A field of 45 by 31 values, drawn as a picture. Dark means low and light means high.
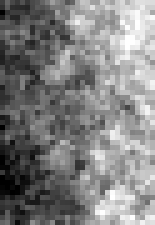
No regular stripes run through it. The texture is blotchy. The ninth with the lowest average is the bottom left. There is an overall slope up to the right. The top right is the ninth with the highest average.
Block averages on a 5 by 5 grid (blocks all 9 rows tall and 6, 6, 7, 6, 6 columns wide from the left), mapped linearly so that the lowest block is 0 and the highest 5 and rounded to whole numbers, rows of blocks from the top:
11345 | 12244 | 12234 | 01244 | 01244
